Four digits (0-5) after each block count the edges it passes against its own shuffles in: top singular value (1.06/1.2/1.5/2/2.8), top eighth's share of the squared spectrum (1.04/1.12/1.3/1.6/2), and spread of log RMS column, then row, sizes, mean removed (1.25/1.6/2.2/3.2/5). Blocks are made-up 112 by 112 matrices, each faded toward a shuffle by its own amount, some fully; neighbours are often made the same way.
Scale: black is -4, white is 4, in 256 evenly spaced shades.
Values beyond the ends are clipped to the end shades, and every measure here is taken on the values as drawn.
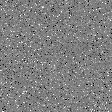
0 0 0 0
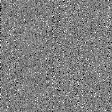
1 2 3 0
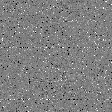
3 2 0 1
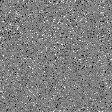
3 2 1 1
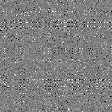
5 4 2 3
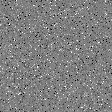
1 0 0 0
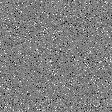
3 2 0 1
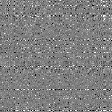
5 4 2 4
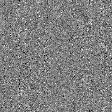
0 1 3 0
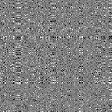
5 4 3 3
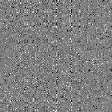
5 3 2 2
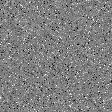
2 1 0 0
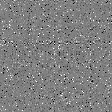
4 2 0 1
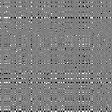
5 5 3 4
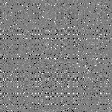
5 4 2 3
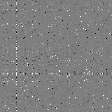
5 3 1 1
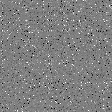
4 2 1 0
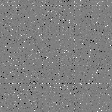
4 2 1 1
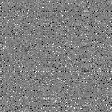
4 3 1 2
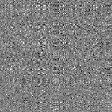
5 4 2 3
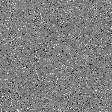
0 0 0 0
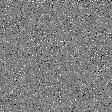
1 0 0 0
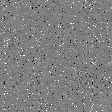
3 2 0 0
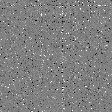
4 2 1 1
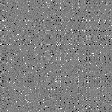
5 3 2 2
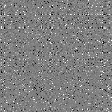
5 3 2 2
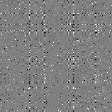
5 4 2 2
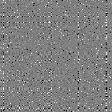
5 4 2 2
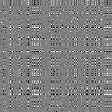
5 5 4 4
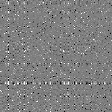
5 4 2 2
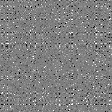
5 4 2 2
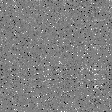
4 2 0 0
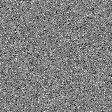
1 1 0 0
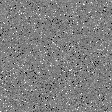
0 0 0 0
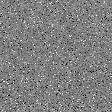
2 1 0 0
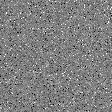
2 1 0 0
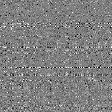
4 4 1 3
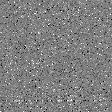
3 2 0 1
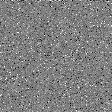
2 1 0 1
